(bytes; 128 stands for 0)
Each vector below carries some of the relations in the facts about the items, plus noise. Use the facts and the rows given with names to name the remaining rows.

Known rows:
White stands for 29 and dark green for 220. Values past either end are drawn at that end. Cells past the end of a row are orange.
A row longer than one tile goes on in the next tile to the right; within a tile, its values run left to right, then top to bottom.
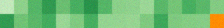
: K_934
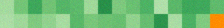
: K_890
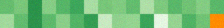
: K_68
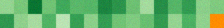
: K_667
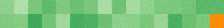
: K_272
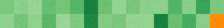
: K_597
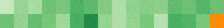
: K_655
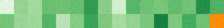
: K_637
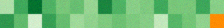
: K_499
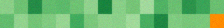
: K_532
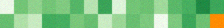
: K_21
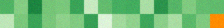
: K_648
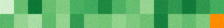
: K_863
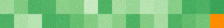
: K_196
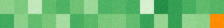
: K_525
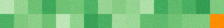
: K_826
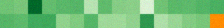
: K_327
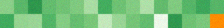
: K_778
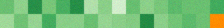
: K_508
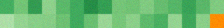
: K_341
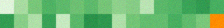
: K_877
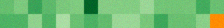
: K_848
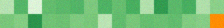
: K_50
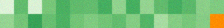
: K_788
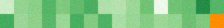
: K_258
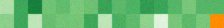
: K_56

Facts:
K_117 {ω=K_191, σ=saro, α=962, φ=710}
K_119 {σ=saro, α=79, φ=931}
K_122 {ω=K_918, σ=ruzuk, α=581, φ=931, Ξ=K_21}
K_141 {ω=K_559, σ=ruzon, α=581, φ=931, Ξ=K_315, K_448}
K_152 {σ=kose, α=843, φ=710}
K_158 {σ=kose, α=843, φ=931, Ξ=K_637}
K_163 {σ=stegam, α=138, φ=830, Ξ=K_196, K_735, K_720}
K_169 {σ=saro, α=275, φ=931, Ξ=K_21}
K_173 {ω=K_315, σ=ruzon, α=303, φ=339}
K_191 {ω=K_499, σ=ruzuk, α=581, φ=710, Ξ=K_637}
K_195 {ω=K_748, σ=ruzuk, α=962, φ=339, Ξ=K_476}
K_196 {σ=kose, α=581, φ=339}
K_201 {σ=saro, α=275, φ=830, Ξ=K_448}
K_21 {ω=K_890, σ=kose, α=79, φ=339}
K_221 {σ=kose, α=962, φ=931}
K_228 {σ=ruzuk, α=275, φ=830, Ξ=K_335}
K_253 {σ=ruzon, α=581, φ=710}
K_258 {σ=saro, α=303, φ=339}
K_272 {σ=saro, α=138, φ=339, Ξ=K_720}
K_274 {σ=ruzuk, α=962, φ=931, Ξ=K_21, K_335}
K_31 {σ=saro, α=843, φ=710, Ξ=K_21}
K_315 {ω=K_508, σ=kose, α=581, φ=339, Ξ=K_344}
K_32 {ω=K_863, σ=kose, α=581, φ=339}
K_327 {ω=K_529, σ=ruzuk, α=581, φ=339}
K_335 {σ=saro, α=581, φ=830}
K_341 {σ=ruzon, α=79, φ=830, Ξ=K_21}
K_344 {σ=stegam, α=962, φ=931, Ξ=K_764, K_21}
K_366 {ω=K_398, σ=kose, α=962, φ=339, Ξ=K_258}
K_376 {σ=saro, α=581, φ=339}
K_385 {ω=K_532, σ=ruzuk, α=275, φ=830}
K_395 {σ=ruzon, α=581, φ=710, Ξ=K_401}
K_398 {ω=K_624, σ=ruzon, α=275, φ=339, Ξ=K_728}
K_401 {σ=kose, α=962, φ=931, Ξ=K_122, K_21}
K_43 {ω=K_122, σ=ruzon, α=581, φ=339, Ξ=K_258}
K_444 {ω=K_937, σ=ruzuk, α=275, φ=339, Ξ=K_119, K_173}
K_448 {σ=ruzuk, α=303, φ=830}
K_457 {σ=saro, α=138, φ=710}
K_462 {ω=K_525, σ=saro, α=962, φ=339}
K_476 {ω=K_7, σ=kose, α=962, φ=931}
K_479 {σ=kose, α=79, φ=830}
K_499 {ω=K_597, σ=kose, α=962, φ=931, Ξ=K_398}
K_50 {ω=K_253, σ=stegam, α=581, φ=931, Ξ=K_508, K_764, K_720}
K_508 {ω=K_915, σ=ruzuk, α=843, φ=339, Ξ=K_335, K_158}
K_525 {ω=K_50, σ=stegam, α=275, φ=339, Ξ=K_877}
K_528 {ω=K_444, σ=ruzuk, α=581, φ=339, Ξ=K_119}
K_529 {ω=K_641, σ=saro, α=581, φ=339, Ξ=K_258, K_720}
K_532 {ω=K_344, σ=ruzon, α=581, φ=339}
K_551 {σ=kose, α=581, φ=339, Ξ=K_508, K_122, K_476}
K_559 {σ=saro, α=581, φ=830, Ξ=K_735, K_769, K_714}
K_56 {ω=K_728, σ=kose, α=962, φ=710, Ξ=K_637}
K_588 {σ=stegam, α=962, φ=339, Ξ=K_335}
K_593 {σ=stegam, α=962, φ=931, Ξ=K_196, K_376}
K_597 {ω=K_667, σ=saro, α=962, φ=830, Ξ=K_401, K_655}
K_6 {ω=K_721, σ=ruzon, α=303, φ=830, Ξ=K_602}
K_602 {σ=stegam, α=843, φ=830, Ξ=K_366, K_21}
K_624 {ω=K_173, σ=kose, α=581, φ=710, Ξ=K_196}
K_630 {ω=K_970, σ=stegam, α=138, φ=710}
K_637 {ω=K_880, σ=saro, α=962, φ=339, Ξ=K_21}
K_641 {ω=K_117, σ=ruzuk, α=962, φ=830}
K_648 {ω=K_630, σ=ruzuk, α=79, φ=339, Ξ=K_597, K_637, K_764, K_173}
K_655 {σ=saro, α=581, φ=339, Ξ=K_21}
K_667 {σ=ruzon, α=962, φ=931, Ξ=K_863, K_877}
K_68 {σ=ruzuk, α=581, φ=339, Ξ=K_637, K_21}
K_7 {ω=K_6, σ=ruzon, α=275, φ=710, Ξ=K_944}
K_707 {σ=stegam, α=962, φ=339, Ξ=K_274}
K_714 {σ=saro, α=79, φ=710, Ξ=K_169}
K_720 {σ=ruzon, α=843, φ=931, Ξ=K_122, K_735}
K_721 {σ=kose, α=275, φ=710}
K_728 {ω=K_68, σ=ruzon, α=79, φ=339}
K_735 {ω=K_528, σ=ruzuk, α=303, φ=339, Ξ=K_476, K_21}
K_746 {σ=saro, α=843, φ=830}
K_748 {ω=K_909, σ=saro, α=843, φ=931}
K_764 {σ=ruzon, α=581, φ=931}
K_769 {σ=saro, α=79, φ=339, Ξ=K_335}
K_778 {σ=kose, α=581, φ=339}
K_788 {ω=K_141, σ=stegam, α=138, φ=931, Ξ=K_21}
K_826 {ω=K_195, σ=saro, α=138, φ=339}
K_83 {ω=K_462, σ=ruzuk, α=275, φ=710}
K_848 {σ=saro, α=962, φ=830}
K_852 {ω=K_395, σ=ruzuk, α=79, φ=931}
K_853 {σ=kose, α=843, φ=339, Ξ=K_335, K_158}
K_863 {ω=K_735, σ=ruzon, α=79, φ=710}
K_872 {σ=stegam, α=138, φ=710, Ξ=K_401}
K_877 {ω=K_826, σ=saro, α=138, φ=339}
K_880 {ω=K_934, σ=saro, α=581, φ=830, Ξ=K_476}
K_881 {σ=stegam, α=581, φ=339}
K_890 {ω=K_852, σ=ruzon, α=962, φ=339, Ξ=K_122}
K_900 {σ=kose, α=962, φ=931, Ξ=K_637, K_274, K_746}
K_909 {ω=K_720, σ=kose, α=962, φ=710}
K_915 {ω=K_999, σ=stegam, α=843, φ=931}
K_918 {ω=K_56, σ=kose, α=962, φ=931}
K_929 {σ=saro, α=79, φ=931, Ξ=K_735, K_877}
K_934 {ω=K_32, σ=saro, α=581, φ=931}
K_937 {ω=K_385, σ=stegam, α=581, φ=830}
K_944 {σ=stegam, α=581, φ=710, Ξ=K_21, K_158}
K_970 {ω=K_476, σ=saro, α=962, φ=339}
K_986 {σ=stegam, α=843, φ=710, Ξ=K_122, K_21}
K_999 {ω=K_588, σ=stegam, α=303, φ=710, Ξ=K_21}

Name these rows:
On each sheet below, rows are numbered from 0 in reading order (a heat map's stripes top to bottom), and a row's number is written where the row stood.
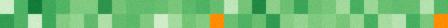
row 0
K_918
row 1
K_274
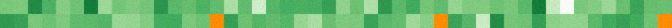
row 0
K_457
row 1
K_915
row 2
K_335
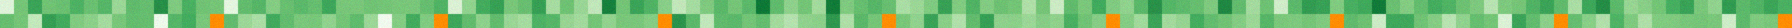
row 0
K_158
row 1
K_401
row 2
K_748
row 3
K_119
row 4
K_529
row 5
K_43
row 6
K_479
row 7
K_909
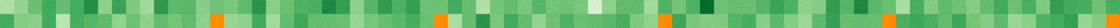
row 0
K_929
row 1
K_395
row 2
K_163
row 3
K_253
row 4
K_630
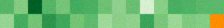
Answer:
K_385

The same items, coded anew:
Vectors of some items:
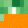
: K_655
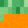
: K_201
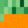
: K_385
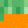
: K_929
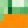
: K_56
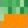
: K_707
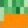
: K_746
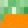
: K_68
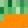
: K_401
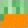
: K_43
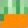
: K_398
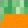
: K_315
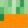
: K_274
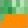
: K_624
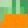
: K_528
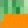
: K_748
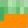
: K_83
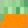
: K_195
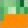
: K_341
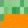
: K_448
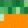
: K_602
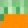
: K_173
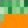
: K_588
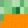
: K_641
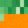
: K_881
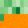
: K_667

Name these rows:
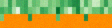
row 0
K_21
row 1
K_852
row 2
K_169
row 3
K_228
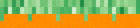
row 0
K_720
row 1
K_327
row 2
K_551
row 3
K_366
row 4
K_853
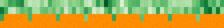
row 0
K_122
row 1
K_863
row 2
K_728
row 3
K_735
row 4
K_769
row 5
K_890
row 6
K_648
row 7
K_593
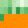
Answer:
K_191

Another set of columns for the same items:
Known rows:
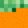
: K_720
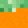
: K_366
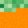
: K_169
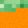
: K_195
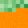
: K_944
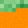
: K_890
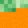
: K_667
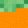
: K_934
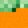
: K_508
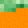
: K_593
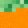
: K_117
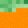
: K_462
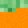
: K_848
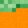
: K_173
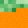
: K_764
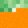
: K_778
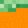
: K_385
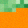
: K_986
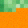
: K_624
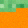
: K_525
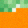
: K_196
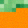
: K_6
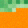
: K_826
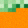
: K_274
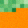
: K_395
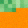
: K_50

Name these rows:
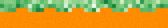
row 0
K_880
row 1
K_641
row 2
K_900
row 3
K_637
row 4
K_401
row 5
K_863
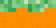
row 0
K_163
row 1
K_551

